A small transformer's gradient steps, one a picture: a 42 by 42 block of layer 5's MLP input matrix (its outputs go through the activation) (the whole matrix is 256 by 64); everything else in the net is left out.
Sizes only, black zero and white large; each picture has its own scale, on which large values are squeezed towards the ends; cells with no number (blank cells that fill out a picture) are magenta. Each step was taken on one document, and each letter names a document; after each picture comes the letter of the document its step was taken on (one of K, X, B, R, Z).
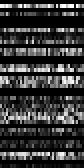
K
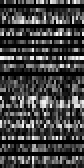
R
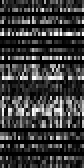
R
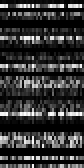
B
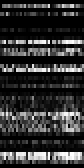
K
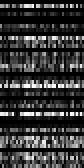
B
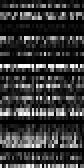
B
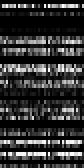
K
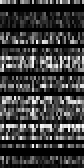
R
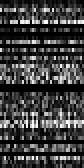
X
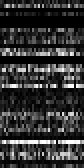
K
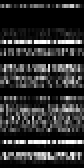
K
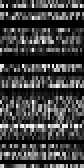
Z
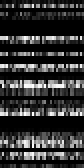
B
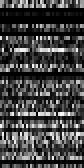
Z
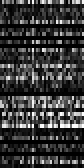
R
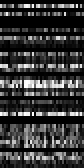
B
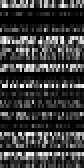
B
